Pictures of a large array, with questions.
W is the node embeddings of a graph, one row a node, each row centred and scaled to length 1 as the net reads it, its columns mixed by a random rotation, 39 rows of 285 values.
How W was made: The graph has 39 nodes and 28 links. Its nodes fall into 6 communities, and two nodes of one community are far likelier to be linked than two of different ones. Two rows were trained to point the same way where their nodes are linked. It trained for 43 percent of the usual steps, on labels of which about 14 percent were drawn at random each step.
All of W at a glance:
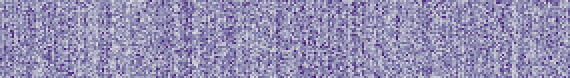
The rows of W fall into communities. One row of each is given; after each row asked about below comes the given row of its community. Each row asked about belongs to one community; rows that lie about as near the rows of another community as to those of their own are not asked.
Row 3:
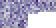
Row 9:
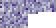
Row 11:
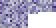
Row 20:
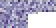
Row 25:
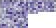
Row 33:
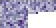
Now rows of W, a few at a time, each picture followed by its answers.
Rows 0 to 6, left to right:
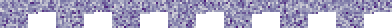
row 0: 20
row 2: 20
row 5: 33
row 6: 25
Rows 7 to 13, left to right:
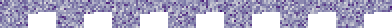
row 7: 11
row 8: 3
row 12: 3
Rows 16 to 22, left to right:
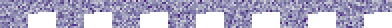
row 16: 11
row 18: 3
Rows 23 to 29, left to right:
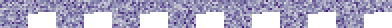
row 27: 25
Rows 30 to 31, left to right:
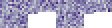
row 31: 9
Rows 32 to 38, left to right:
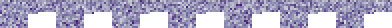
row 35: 11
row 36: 33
